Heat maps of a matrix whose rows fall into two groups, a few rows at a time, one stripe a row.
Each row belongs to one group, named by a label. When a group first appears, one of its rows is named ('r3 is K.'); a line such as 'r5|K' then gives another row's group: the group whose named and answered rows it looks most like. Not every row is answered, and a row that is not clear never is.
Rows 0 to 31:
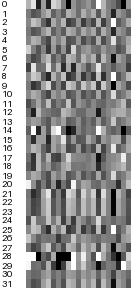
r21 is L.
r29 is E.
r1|L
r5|E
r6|L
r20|E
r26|E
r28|E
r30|L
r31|L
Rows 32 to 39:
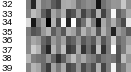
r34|E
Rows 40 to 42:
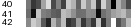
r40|L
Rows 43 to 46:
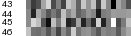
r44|E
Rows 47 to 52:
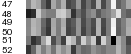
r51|L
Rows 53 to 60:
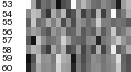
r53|E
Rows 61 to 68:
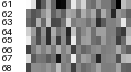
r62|L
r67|E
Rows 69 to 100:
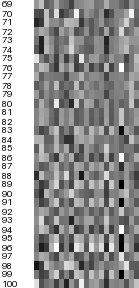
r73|E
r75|E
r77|E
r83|L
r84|E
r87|L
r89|L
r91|L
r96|L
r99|L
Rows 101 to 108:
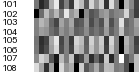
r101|L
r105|L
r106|L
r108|E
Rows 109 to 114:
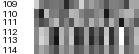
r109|E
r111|L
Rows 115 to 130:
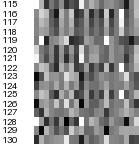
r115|E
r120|E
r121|E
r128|E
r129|E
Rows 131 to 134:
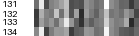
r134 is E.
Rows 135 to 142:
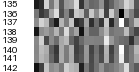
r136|L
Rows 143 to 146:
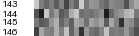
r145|L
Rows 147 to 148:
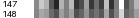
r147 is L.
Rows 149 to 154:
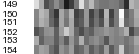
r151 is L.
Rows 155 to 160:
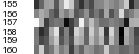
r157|E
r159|L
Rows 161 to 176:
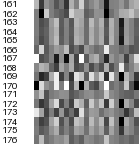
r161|E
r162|E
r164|L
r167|E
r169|L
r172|L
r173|E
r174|L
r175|L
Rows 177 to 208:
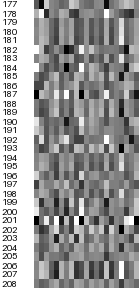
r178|E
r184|E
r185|L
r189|L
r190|E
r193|L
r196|E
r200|E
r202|L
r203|E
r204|L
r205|E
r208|L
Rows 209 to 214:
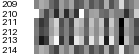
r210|E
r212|L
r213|L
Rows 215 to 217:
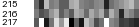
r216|L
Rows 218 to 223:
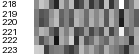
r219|L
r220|L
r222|E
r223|E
